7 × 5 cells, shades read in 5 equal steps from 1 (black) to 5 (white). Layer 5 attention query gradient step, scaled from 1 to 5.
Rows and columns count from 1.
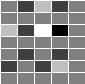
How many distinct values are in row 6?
3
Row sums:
14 15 15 15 13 14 15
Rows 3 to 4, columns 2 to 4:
2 5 1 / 3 3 3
